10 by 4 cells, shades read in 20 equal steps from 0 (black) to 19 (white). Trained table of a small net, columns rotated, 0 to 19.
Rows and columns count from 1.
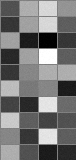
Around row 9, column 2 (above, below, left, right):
7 6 10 17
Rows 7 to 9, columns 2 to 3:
3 17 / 7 5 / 4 17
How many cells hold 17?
2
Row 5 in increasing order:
4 10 13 13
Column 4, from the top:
11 7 4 7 13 2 8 6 7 3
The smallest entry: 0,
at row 3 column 3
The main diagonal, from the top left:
6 12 0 7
